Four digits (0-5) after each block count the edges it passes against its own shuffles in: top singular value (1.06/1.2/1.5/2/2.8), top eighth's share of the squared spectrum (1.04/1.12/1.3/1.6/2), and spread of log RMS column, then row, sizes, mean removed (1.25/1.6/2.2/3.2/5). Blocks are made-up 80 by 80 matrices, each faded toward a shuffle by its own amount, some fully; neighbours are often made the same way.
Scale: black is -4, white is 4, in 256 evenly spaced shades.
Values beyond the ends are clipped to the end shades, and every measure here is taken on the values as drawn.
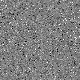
2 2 0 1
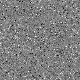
0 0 0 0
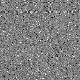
3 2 0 1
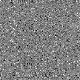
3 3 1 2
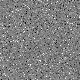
1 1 0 0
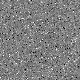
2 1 0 0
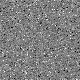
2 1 0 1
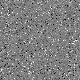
1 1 0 0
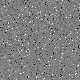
1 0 0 0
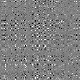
4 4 3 3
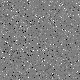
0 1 0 0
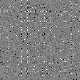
4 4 2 2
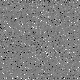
3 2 0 1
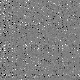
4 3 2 1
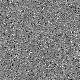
0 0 0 0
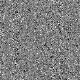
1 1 2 0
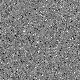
0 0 0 0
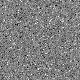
0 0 0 0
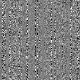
2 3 4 0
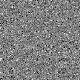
3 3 1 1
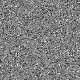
2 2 0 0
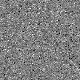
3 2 1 1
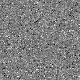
0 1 0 0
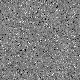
1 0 0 0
